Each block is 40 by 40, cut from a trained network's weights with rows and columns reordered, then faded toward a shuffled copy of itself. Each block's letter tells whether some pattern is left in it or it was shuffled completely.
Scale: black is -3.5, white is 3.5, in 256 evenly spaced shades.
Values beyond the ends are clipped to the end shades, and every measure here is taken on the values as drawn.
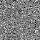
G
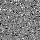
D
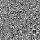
G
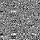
G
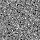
D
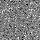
D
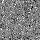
D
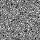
D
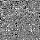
G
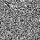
G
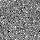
D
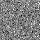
D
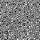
G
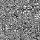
G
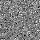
D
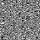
G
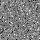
D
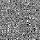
G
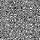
G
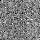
G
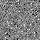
D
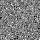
D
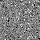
D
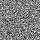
D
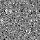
G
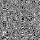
G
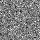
D
